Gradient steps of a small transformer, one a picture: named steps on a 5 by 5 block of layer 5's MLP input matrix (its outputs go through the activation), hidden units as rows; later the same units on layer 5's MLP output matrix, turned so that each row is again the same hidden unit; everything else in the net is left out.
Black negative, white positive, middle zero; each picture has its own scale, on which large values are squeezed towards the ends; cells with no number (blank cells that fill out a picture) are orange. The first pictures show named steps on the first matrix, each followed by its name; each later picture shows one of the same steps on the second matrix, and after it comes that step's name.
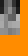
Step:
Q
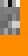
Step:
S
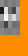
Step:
Q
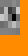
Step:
Q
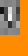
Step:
Q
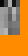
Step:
S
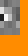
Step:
Q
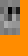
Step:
Q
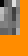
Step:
S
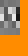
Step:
Q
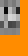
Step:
Q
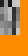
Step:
S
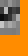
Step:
Q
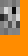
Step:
Q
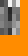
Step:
S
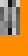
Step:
S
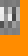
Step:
Q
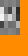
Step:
Q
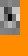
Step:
Q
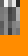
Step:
S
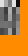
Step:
S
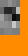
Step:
Q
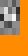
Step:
Q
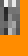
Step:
S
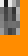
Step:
S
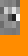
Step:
Q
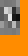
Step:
Q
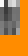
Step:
S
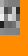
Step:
Q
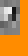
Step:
Q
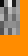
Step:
S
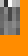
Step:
S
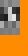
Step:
Q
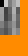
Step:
S
